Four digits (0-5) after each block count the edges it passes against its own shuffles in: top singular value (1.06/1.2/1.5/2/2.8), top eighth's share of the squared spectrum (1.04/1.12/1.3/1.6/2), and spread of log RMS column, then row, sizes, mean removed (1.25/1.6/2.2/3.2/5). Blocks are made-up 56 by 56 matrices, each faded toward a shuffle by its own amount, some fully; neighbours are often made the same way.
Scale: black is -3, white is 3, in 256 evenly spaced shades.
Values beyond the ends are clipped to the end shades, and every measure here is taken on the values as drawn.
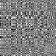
4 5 3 3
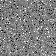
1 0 0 0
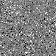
2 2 0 0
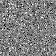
2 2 0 0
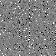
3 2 1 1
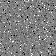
0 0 0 0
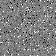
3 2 1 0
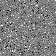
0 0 0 0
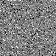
2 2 0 1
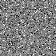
2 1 0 0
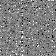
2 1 1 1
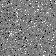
0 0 0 0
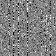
2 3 3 0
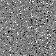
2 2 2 0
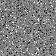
0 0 1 0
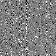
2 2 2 0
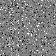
1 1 1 0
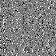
3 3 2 0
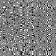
4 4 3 2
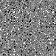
3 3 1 1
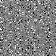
3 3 2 1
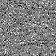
3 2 1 1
